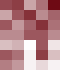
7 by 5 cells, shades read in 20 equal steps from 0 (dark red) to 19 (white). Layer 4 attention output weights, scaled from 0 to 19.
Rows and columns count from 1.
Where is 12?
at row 1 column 3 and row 2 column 1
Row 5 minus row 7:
5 2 1 -10 -1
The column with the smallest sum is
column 4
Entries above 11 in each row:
1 1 0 0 4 2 3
